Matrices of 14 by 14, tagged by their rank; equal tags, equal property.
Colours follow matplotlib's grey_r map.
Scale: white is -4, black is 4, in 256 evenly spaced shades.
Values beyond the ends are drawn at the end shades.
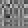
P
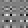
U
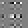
U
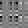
U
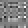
P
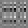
U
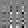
U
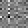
P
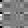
U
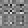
P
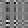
U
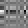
U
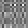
P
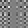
U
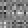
P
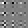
U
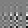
U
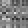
P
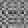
P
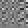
P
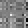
P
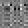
P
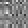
P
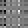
U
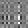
U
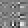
P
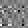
P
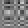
U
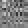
P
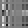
U
